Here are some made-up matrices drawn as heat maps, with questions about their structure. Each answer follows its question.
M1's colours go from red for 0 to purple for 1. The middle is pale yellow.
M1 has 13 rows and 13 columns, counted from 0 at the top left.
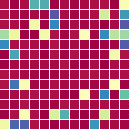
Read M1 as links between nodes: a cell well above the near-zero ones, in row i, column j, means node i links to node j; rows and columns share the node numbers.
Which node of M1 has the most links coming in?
node 12
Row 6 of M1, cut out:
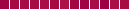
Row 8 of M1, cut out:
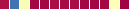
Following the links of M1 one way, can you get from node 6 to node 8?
no
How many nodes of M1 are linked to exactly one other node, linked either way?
1
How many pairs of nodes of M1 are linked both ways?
8
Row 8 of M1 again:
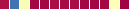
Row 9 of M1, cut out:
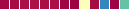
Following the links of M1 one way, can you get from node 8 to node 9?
yes
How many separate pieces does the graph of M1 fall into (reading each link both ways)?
2
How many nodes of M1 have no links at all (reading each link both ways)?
1
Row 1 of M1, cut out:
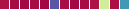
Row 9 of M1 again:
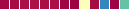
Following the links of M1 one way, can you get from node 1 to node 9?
yes
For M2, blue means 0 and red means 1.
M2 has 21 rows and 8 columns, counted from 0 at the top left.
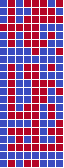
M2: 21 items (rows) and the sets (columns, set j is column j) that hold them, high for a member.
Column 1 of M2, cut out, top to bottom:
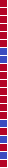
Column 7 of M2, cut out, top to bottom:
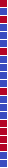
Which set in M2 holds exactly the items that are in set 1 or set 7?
4
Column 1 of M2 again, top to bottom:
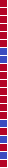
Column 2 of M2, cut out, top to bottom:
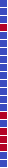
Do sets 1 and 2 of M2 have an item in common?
yes
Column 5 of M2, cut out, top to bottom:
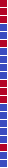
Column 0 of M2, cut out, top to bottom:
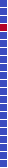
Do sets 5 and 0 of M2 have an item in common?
no
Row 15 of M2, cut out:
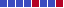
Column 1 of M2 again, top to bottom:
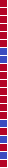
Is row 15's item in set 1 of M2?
no
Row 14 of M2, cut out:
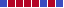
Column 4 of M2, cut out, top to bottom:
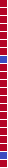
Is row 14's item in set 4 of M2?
yes
